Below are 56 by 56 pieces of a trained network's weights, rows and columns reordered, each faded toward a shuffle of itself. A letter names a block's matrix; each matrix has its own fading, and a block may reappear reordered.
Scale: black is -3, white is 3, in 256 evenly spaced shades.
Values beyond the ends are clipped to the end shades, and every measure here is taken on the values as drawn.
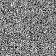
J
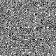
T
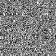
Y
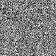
T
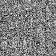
J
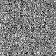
J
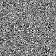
T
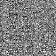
T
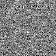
T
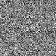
Y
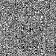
T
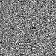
Y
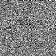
Y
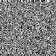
Y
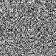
Y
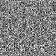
T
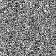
J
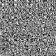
Y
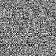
Y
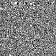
T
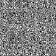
T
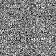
J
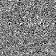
T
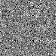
T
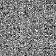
T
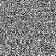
Y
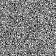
J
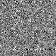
T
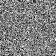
J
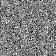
J
